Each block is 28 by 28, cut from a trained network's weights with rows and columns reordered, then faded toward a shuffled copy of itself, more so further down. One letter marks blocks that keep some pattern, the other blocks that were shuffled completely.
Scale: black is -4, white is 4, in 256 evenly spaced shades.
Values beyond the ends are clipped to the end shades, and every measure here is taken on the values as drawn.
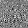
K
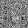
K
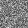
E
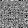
K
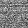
K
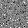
E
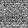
K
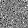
E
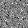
E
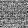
K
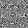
K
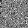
E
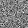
E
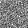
E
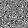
K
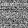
K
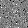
E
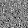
K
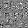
K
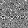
K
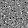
E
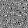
K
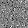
E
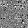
K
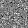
E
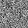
E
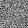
E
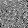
E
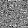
K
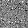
E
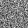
E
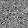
K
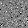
E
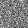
E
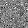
K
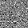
K
